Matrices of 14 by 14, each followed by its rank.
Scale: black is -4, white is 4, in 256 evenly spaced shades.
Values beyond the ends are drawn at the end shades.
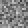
full rank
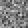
full rank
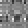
three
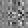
two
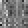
three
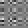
one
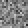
full rank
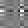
one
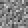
full rank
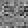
three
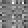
two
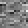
three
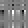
one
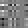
one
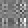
two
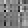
two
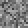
full rank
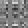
two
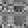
three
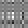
one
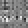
three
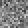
full rank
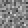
full rank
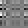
one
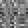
three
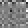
two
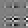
one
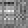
two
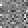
three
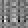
two
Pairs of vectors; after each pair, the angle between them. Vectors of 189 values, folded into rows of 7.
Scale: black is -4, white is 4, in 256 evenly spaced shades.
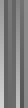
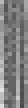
nearly parallel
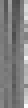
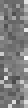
partly aligned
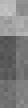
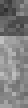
nearly opposite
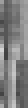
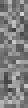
orthogonal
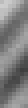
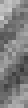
nearly parallel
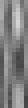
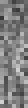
partly opposed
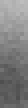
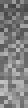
partly opposed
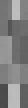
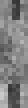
nearly opposite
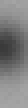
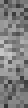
partly opposed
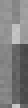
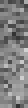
partly opposed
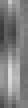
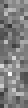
partly aligned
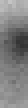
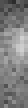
nearly opposite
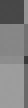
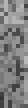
partly opposed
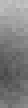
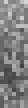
partly aligned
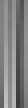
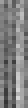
nearly opposite
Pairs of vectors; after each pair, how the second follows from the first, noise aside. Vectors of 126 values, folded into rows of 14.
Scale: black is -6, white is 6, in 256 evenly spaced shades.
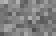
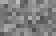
copied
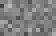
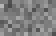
negated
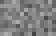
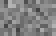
shuffled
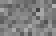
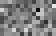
scaled up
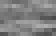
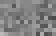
sign-scrambled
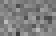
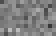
shuffled
